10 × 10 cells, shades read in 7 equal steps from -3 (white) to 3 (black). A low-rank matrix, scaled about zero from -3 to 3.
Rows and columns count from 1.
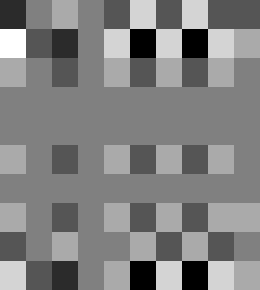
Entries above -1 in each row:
7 5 6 10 10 6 10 5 7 5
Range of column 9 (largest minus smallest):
3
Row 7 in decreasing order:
0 0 0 0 0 0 0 0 0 0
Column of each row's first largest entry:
1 6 3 1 1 3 1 3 1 6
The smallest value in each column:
-3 0 -1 0 -2 -2 -2 -2 -2 -1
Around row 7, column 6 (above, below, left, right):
1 1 0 0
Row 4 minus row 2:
3 -1 -2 0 2 -3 2 -3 2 1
